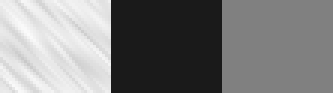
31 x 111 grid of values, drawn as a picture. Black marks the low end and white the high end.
The table splits into one row of 3 panels. Panel 1,1: very high, slanting down to the right, faint in contrast. Panel 1,2: very low, flat. Panel 1,3: middling, flat.
